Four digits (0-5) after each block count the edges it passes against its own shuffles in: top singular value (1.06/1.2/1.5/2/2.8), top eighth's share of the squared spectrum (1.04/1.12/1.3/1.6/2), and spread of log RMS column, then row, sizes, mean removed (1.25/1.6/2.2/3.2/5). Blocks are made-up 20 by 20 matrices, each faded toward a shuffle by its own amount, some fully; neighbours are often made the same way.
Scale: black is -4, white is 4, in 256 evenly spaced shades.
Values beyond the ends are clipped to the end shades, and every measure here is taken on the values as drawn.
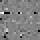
2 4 1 1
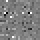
2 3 1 1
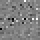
2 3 0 1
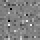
2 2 1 1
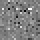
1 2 1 0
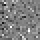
0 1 0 0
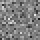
1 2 1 0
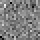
1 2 0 0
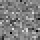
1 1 0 0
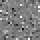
0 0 0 0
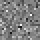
1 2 0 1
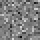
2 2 0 0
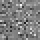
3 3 1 0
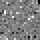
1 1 0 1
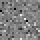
0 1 0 0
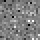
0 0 0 0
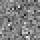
0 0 0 0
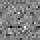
2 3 0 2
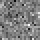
0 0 0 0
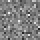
0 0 1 0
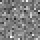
0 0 0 0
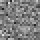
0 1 0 0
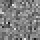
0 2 0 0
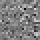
3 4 1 1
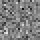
2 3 1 0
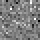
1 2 0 0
